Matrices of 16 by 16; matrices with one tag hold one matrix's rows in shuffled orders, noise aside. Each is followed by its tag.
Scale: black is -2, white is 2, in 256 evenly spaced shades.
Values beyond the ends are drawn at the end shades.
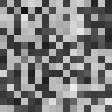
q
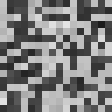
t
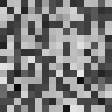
q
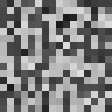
q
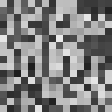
q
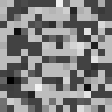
t
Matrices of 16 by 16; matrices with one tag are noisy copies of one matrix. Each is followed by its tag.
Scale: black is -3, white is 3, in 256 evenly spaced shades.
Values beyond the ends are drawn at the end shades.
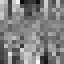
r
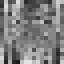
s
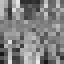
r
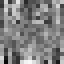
s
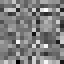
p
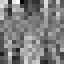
r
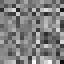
p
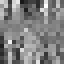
r
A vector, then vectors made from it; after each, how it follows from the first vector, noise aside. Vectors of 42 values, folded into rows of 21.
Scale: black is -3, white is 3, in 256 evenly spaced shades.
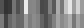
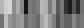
negated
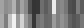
wrapped around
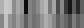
negated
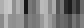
negated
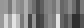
reversed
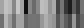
negated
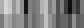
negated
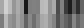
negated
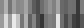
reversed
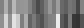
reversed
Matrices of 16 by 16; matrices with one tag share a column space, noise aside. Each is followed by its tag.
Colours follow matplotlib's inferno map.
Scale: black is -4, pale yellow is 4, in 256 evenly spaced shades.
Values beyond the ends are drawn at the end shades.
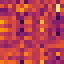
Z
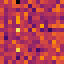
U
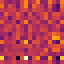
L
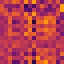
Z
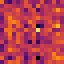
U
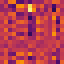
Z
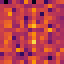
U
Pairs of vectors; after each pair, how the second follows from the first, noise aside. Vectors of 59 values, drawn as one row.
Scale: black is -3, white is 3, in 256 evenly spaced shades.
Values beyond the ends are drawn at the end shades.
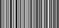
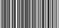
negated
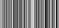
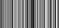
negated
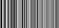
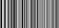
copied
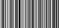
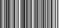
negated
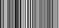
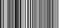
copied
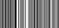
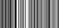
copied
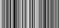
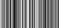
copied
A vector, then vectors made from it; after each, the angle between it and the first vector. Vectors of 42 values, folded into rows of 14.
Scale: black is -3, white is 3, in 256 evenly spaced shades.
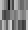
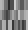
nearly parallel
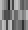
nearly parallel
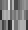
nearly opposite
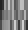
partly opposed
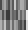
partly aligned
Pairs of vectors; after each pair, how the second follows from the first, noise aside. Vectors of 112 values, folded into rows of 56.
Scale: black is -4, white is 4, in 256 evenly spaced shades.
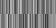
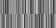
wrapped around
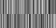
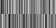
wrapped around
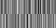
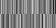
wrapped around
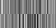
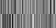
wrapped around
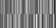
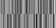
negated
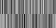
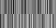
wrapped around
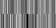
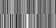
negated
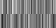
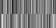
negated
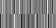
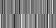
negated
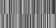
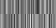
wrapped around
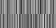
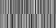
wrapped around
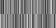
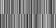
negated
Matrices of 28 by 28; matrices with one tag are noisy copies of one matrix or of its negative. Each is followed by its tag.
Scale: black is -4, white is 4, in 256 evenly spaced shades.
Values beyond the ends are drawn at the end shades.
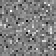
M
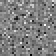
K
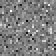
M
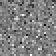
K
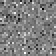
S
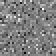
S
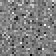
K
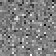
K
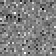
S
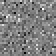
S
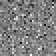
K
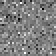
S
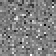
K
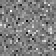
M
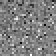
K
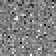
K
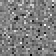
K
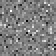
M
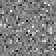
M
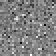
K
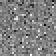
K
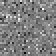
S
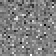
K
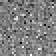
K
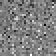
K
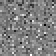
K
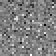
K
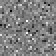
M
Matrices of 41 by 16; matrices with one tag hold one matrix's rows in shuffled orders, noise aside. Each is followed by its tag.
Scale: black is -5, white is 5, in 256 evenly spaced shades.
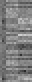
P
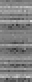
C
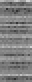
C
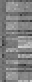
P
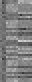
P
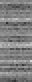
C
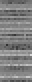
C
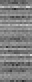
C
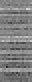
C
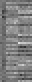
P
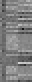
P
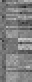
P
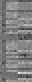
P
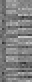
P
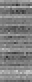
C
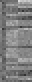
P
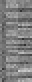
P
